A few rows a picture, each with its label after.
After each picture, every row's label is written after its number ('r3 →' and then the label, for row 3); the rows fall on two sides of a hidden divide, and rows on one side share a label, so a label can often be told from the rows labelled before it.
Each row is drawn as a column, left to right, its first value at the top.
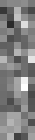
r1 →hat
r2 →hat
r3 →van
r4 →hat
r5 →hat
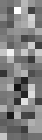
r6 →hat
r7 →hat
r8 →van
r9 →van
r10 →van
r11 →hat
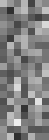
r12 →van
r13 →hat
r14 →hat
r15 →van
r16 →hat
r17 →hat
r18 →van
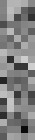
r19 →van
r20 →van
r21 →hat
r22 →hat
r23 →hat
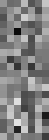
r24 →hat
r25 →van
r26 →hat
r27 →van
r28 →hat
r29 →hat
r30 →van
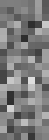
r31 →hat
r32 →hat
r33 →hat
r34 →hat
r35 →hat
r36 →van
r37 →hat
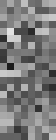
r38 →van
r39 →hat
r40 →van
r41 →van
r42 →van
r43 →hat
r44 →van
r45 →van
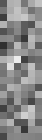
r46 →hat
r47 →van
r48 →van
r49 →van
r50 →van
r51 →van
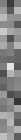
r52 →van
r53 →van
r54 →van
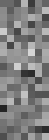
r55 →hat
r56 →hat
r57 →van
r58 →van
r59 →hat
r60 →van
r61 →hat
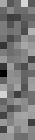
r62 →hat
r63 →hat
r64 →hat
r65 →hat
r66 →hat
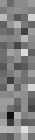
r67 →van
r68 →van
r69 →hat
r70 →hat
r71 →van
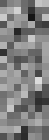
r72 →van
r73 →van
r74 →van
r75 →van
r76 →hat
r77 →hat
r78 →van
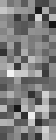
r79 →van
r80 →van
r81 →hat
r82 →van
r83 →hat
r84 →van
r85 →hat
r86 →van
